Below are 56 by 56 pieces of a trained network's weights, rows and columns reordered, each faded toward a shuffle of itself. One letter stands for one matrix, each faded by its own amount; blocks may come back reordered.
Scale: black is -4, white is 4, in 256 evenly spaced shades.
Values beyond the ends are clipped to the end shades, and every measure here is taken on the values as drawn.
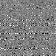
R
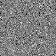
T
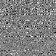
R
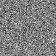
T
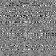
R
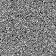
T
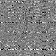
R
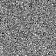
T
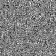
T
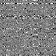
R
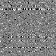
R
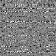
R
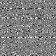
R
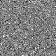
T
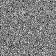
T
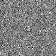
T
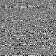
R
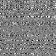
R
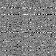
R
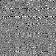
R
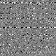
R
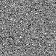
T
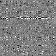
R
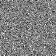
T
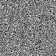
T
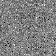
T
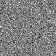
T
